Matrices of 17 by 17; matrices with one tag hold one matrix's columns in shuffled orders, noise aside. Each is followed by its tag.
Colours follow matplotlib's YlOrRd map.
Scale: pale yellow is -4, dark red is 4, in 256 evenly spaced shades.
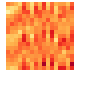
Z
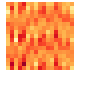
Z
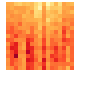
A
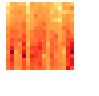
A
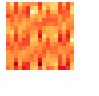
Z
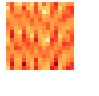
Z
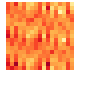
Z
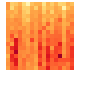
A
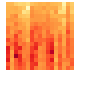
A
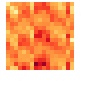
Z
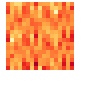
Z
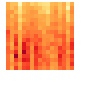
A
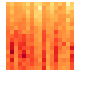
A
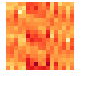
Z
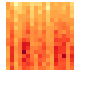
A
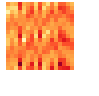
Z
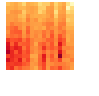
A
